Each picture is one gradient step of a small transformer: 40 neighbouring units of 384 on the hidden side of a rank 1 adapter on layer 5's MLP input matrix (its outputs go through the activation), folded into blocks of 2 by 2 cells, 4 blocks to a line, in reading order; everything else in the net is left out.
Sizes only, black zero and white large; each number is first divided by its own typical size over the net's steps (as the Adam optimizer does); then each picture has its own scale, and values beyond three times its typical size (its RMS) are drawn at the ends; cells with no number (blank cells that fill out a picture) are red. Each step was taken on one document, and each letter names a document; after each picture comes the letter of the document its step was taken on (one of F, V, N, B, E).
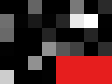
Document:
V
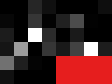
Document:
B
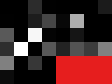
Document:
B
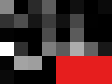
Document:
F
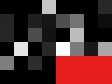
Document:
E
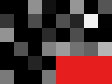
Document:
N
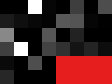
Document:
N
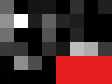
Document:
F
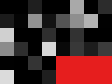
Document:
N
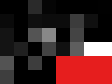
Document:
B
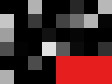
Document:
V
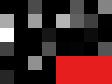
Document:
V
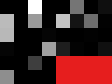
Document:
V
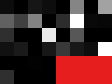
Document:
F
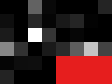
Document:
B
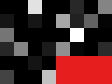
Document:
N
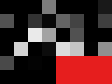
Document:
E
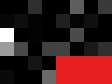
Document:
N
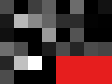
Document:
F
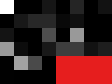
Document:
F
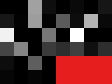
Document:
N
